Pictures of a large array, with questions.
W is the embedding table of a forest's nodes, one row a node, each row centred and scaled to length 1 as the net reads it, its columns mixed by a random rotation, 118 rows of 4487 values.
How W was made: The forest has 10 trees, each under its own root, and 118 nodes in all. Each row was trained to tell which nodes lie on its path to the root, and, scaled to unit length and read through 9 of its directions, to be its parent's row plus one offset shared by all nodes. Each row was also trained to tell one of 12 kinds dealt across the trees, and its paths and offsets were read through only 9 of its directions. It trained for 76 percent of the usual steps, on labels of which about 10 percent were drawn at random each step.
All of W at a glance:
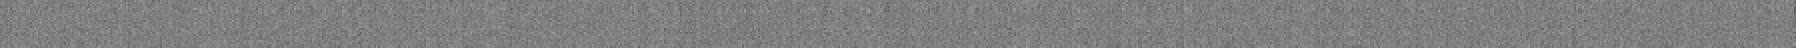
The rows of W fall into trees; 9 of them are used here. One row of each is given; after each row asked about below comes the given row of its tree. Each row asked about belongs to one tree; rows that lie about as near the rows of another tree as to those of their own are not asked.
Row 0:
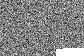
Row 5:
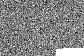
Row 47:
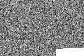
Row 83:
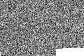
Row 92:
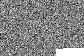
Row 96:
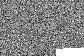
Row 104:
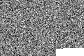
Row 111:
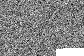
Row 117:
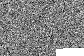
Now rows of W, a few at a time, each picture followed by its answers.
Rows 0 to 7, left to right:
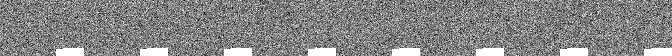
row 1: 0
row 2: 111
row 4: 92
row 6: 47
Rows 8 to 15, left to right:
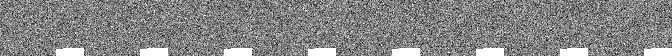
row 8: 96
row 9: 96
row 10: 111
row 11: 5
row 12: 92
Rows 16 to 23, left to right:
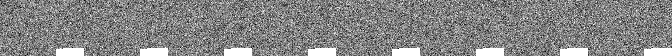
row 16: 104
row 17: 104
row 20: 47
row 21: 96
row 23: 96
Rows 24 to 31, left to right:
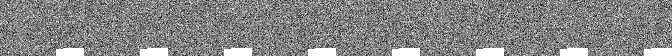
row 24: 47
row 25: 0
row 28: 47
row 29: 96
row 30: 0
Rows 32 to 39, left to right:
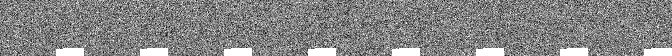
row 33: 104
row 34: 47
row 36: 104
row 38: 0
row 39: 83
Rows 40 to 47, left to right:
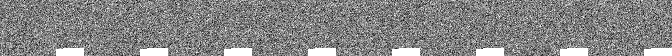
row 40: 104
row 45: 47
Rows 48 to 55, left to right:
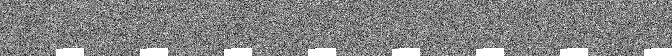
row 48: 104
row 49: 111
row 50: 0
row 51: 47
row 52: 83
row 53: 83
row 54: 83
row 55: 47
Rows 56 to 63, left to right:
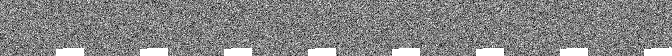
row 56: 92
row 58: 96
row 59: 47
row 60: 0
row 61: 111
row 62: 92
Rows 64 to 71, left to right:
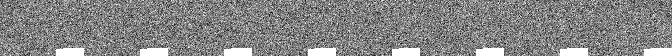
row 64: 104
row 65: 47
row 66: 47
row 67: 111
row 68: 47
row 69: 0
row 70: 92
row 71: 92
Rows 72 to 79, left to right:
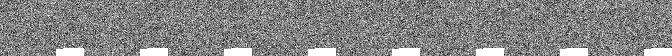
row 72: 0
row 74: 92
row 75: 92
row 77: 104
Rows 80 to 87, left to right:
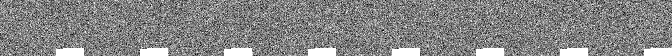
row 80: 92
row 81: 0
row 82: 0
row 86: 83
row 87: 5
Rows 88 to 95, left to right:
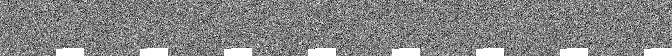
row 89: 5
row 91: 47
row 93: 0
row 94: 117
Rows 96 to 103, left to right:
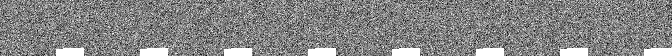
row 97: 5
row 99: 0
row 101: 5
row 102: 0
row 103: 92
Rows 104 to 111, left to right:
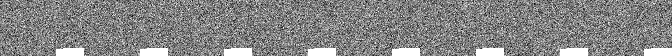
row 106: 92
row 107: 92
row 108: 111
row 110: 92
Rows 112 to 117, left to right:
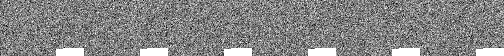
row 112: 96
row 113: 104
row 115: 96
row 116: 83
